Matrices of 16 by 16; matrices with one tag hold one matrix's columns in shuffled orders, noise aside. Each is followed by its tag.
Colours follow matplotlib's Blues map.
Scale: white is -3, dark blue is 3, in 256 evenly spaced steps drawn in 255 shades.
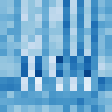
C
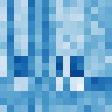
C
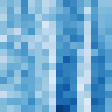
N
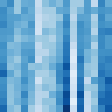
N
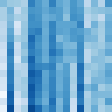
N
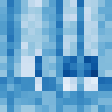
C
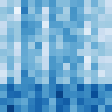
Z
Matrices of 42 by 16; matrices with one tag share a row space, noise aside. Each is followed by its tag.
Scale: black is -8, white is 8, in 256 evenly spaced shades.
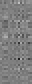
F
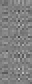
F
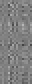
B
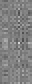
F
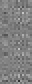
F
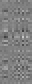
F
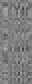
F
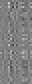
B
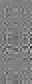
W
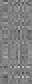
F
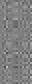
W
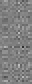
F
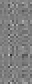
B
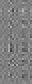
B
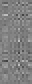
F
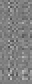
B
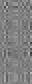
W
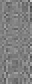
W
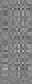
F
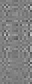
W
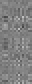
F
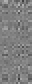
F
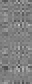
F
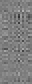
F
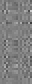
W
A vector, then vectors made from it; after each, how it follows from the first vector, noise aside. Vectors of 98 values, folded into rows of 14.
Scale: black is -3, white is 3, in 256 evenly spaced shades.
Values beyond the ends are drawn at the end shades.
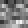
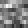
reversed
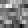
reversed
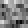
negated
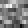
reversed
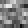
reversed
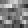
reversed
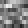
reversed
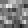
reversed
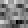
negated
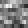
reversed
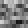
negated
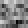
negated
